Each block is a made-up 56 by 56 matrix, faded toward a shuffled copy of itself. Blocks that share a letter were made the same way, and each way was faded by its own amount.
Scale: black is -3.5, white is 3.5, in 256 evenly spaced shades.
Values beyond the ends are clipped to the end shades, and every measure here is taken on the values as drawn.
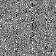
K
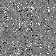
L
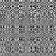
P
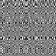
P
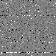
L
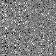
K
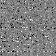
L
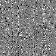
K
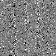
K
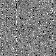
K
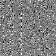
K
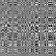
P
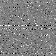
L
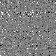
L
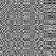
P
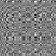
P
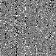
K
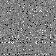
L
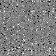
L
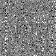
K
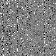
K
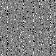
K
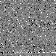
L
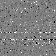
L
